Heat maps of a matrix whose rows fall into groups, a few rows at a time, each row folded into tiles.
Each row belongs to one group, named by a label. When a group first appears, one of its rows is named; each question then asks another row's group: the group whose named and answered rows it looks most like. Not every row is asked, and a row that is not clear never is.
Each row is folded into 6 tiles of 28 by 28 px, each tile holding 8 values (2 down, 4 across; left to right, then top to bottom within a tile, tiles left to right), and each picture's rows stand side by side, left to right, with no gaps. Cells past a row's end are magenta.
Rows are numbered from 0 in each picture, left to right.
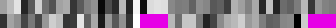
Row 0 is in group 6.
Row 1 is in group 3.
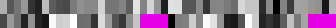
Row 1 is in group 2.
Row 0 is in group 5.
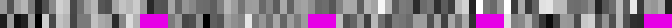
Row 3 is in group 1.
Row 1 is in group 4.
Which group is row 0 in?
4
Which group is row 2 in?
1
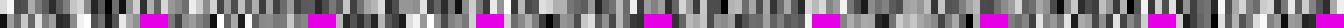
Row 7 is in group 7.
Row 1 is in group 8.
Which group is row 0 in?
2
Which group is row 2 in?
7
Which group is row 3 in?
1
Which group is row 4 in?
6
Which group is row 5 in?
3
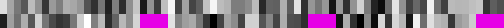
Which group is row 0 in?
2
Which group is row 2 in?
4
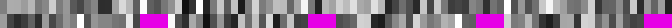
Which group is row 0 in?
4
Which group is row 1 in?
7
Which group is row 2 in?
8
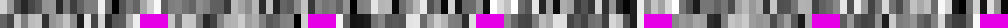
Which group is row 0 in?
5
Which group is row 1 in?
3
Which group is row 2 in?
7
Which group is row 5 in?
5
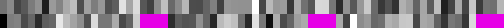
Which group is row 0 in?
3
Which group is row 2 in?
3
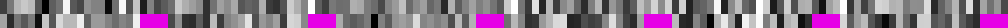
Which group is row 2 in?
4
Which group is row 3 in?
6
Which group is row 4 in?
7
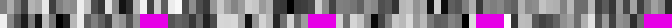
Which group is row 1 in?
5
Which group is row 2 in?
3
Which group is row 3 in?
1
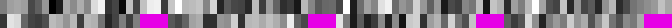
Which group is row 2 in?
7
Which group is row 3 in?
8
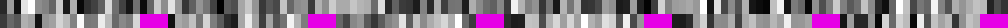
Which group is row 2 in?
8
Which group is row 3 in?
8
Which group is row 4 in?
8
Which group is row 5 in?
4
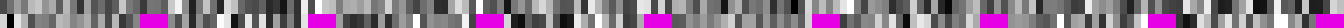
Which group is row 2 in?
4
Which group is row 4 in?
6
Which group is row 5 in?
2
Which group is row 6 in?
5
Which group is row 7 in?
8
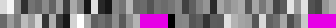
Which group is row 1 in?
3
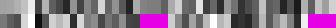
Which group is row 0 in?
8
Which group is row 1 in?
6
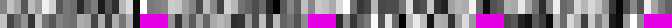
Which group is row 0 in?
1
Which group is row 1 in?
6
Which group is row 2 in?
2
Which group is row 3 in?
5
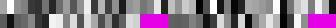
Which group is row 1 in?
5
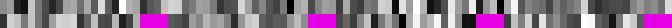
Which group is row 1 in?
2
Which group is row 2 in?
7
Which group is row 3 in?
2
